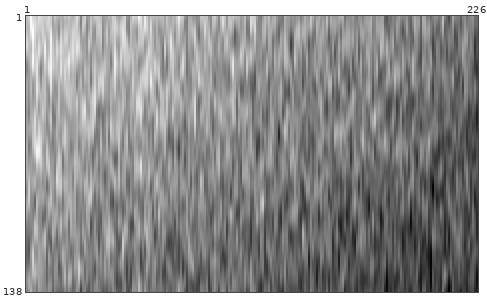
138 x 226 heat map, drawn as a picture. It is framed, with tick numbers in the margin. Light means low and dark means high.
There is an overall slope up to the bottom right. The top left is the ninth with the lowest average. The ninth with the highest average is the bottom right. Streaks run downward.
